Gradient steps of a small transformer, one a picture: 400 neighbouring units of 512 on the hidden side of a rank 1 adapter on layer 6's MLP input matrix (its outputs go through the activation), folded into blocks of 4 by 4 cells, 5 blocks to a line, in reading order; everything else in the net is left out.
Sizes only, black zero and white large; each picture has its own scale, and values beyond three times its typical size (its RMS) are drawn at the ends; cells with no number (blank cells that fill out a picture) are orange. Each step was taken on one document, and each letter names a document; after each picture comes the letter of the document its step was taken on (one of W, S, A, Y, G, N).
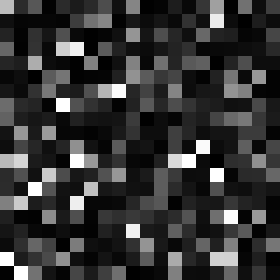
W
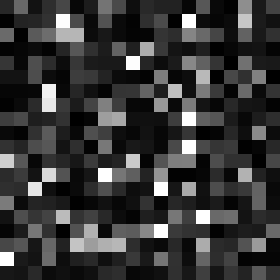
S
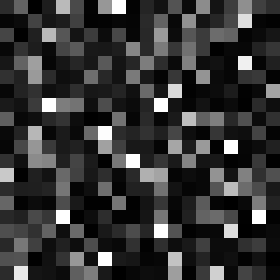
S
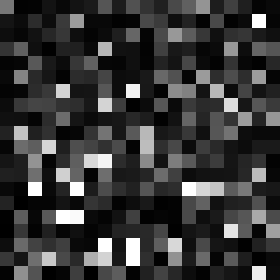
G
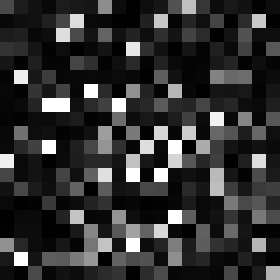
G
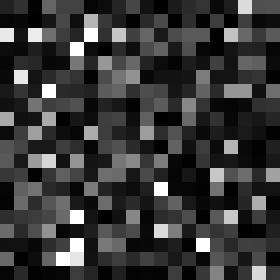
S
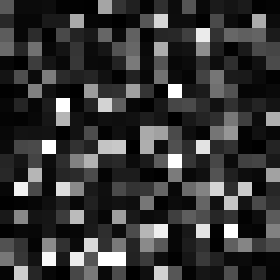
G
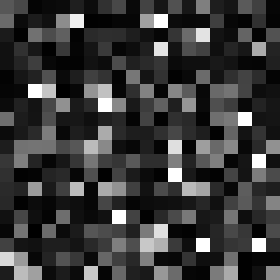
G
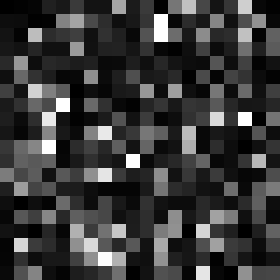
S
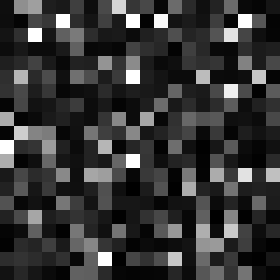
S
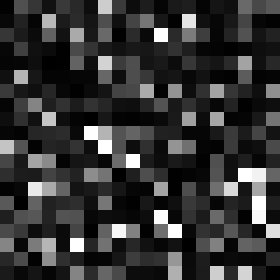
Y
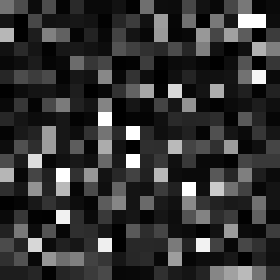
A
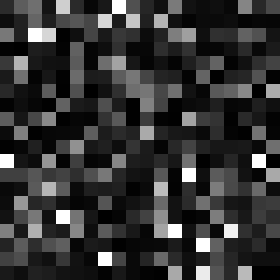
Y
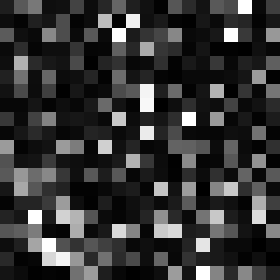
Y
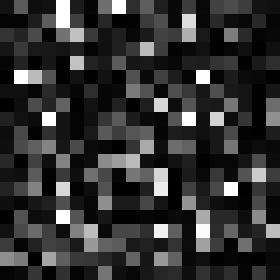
A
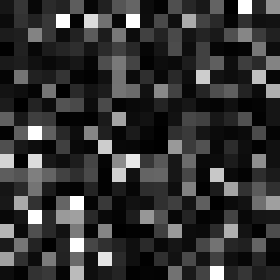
Y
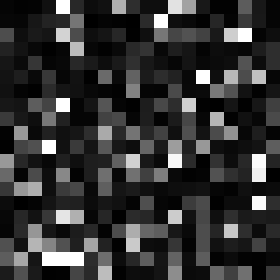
A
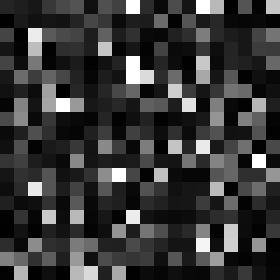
W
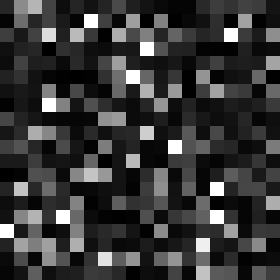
Y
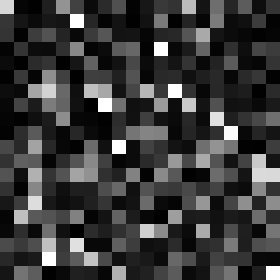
G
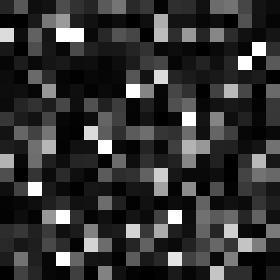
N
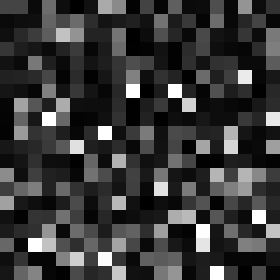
N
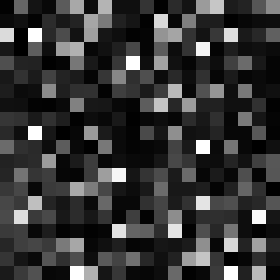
W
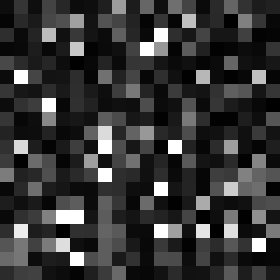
S
